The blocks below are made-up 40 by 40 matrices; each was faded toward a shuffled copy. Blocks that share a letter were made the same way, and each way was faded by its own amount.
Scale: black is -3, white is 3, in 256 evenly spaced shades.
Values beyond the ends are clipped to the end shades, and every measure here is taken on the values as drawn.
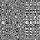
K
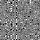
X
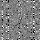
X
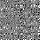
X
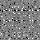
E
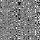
X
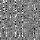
X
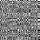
K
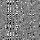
X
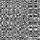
K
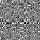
E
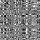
K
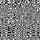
E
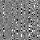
X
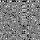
E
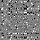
E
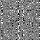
X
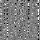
X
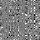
X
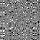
E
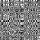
K
